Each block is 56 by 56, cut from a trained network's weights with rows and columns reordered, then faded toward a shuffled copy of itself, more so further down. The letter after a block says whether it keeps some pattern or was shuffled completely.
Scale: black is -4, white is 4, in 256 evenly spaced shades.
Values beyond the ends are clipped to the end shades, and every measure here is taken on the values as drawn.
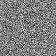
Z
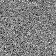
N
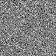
Z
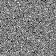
N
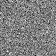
N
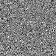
Z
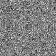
Z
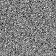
N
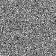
Z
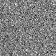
Z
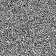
Z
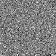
Z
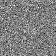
N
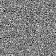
Z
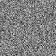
Z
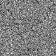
Z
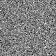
N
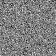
N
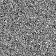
N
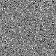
Z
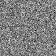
N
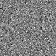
Z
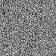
Z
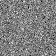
N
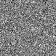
Z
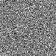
Z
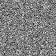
N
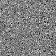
Z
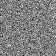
Z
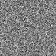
Z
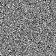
N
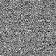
Z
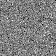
N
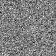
Z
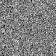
Z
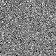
N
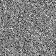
N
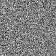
Z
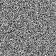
N
